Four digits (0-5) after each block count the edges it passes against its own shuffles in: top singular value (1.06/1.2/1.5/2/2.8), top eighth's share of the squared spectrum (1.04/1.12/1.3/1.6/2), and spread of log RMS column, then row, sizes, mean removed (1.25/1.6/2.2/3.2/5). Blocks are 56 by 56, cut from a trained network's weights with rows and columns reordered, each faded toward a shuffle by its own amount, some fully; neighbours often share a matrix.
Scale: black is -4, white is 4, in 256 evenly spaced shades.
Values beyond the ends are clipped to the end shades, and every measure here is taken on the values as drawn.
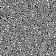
0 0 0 0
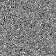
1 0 0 0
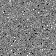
1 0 0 0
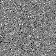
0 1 1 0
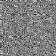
3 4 1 2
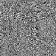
3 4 1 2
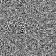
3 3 1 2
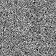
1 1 0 0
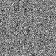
2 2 0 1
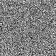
0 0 0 0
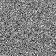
1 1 0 0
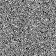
0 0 0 0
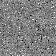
0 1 1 0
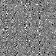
2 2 2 0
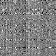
3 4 1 3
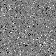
0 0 0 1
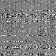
3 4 1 4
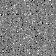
1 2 0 1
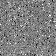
1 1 0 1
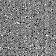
2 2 0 1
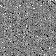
1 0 0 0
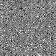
2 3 0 2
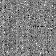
2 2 0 1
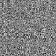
3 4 1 2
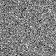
0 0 0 0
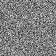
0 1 0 0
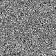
0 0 0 0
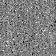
1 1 0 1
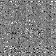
2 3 0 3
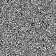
0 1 0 0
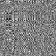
4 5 2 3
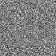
3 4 1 2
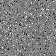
0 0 0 0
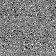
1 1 0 0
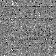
2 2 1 1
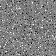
0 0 0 0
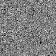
3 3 1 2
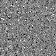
1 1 0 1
